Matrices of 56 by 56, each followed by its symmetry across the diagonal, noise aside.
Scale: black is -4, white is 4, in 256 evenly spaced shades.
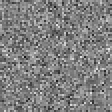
antisymmetric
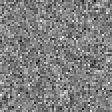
antisymmetric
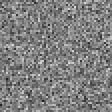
neither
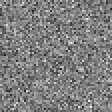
neither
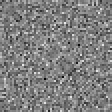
symmetric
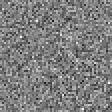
symmetric
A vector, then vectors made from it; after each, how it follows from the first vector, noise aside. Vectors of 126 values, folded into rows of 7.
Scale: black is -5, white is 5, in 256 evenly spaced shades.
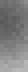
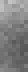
reversed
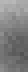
reversed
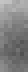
reversed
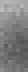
reversed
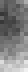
scaled up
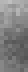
reversed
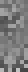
sign-scrambled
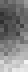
scaled up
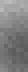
reversed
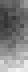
scaled up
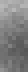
reversed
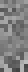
sign-scrambled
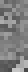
sign-scrambled
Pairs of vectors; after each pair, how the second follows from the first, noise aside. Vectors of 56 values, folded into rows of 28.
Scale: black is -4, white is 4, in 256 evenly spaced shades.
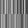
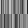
shuffled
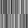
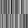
copied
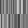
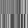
shuffled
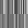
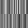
shuffled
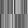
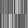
copied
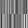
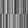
shuffled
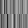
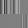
partly zeroed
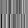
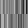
shuffled
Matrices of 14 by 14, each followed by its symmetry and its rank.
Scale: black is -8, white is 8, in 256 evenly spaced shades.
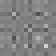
symmetric, rank two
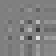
symmetric, rank one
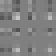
symmetric, rank one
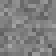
neither, full rank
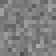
neither, full rank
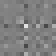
symmetric, rank two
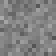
neither, full rank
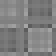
symmetric, rank one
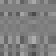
neither, rank one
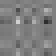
neither, rank one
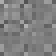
symmetric, rank two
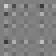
symmetric, rank one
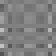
neither, rank one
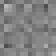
symmetric, rank two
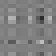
neither, rank one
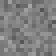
neither, full rank
